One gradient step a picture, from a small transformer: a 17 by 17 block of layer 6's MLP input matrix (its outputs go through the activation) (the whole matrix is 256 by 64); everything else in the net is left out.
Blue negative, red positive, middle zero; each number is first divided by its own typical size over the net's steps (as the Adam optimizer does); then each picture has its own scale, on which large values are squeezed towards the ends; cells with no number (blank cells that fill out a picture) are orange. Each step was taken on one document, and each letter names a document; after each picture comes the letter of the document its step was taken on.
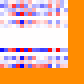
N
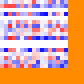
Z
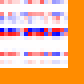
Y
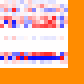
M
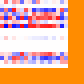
M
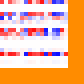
Y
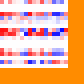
Y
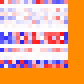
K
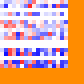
Z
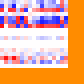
M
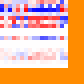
M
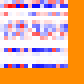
Z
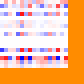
N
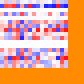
Z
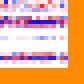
M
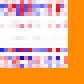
N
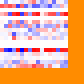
Z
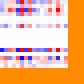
N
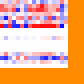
M
